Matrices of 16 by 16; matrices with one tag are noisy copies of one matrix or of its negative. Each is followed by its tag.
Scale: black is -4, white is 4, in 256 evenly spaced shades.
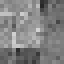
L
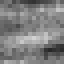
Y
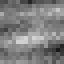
Y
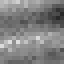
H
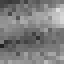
H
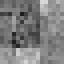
L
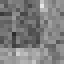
L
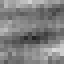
Y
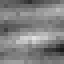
Y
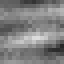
Y
